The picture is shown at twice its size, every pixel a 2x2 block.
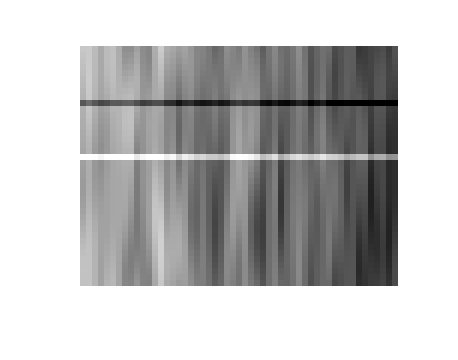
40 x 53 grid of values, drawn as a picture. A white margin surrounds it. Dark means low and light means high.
Odd lines: rows 10 and 19. Slope: up to the left. Histogram: bell-shaped.
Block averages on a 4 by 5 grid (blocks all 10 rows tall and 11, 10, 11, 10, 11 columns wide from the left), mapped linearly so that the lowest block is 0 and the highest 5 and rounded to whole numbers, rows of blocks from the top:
53220 | 54321 | 44220 | 44220
